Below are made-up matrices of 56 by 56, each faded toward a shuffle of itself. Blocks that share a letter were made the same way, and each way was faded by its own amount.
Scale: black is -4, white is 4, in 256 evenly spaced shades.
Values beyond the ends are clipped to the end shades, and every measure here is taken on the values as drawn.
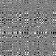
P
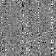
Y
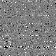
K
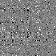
Y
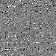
K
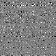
K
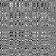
P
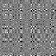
P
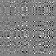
P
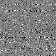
K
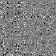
Y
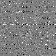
K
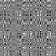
P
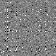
Y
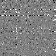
K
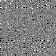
Y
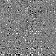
Y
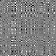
P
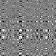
P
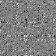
Y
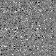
K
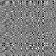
P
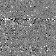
K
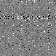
K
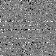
K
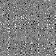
Y
